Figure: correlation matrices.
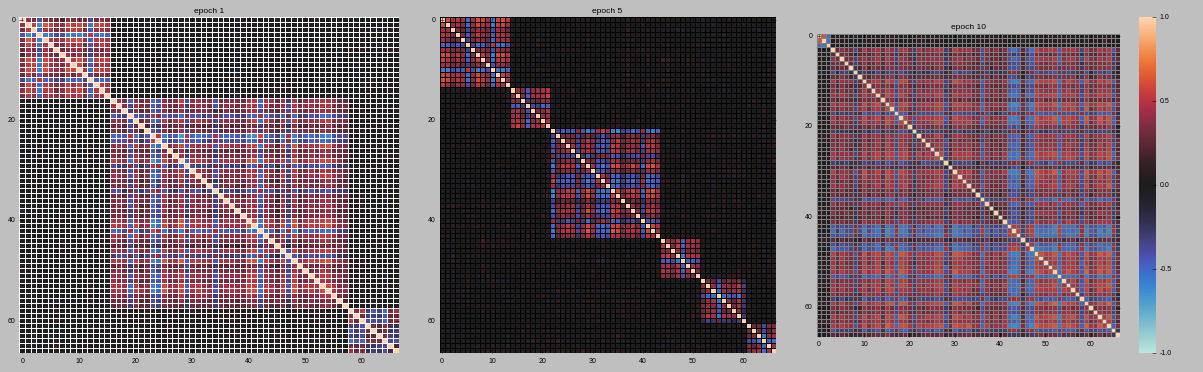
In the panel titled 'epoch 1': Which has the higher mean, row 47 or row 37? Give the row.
37
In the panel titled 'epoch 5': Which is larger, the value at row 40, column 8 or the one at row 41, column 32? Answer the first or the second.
the first
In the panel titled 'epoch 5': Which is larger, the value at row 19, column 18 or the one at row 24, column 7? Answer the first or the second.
the first
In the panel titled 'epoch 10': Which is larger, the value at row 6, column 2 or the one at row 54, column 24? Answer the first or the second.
the second
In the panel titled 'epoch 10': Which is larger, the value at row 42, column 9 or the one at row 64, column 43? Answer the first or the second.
the first
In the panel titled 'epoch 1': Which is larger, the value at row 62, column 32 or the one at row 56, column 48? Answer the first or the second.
the second
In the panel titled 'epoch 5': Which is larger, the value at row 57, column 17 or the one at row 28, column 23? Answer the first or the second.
the second
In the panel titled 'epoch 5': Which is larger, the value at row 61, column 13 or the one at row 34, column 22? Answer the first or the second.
the first
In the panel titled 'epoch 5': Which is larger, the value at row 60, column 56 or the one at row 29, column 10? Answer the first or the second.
the second
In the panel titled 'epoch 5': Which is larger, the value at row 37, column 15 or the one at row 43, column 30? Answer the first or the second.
the second
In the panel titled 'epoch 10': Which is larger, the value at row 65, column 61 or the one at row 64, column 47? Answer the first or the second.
the first
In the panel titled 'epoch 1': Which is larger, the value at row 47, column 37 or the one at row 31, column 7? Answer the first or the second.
the second
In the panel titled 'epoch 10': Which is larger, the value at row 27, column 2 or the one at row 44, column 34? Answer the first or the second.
the first
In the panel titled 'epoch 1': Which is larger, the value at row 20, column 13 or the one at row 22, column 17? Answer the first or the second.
the second
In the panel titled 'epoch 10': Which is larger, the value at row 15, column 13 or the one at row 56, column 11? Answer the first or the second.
the first
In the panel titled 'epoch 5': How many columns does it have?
67
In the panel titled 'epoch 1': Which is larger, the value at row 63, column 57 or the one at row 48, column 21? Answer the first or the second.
the second
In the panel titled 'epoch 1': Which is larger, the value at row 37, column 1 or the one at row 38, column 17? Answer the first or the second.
the second
